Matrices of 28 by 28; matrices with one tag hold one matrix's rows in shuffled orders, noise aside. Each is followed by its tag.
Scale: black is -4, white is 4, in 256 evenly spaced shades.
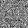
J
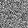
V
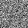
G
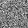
G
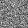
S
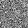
V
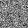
G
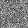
J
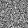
S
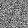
V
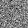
V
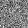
V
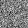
V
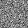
S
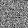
J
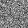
S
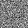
J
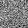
G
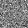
G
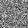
G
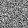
G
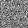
J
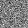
V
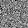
V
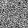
G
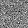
J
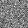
S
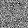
J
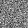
V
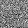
J
